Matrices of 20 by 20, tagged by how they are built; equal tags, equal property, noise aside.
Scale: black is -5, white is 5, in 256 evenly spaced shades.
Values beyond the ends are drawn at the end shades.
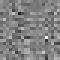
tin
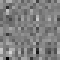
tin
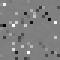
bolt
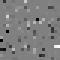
bolt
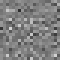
tin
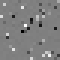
bolt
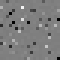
bolt
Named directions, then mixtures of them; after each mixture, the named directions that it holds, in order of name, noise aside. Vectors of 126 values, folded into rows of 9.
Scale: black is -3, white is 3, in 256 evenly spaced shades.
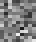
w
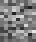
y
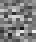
w, y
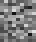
y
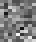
w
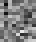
w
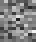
y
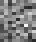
w, y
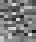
y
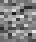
y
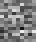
w, y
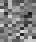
w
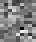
w, y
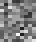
w
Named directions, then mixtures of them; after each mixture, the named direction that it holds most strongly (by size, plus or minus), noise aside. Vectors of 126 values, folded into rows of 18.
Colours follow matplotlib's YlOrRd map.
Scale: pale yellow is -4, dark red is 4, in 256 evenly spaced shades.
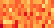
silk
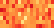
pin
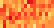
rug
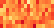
rug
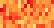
rug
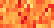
pin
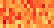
rug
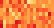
rug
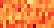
rug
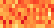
pin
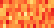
rug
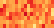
rug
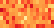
pin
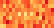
silk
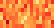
pin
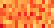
silk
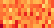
silk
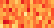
silk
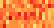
rug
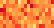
pin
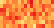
rug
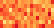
silk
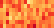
rug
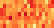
rug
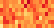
silk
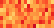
rug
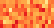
silk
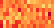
rug
